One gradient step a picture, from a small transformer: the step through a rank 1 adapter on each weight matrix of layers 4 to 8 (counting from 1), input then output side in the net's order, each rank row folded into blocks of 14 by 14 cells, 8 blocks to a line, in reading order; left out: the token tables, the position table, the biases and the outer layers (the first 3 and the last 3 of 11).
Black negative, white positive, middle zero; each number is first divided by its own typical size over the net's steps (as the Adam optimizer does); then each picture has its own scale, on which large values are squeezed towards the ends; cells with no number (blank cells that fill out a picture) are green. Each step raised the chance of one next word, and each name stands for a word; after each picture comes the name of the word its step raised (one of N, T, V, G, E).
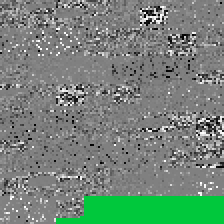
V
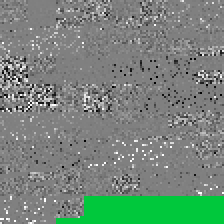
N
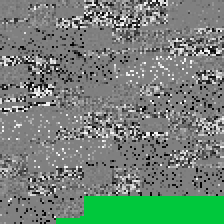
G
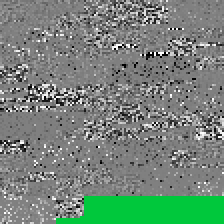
V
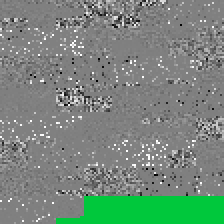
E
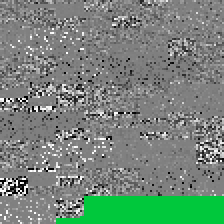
V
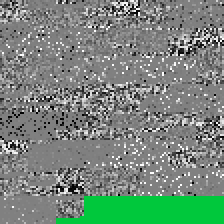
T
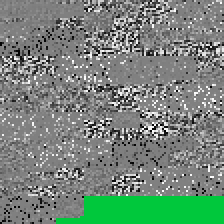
G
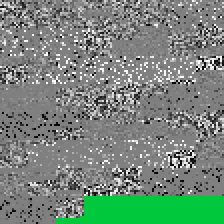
T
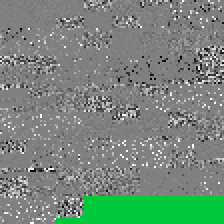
N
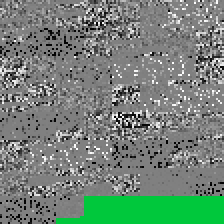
G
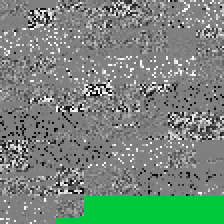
T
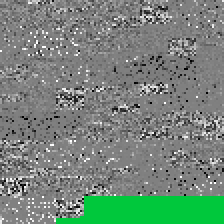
V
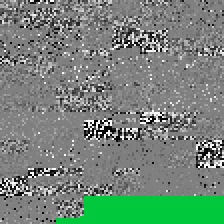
G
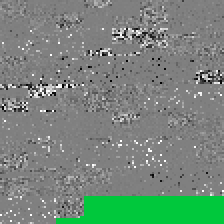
N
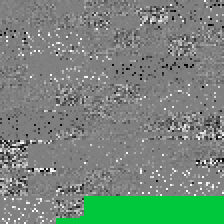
V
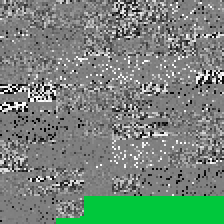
T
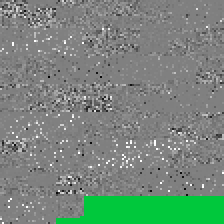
E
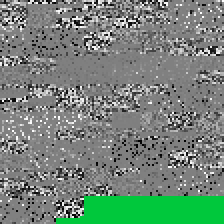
G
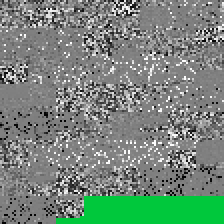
T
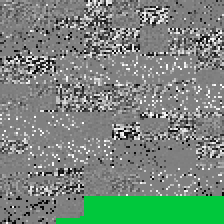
G
